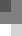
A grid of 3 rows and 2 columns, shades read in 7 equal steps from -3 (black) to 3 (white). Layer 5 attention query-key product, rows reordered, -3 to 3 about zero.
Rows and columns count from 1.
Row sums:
-1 0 5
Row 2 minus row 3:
-3 -2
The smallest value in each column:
-1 0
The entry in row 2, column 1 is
0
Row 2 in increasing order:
0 0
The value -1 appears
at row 1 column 1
